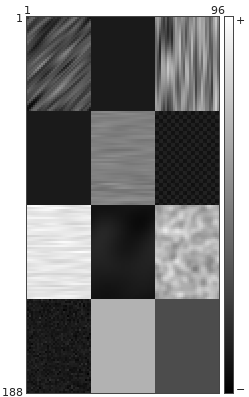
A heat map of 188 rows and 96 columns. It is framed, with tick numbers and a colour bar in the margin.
It is made of 4 by 3 panels. Panel 1,1: low, slanting up to the right. Panel 1,2: very low, flat. Panel 1,3: middling, streaked downward, strong in contrast. Panel 2,1: very low, flat. Panel 2,2: middling, streaked across, faint in contrast. Panel 2,3: very low, checkered, faint in contrast. Panel 3,1: very high, streaked across, faint in contrast. Panel 3,2: very low, smooth, faint in contrast. Panel 3,3: high, blotchy. Panel 4,1: very low, fine-grained, faint in contrast. Panel 4,2: high, flat. Panel 4,3: low, flat.
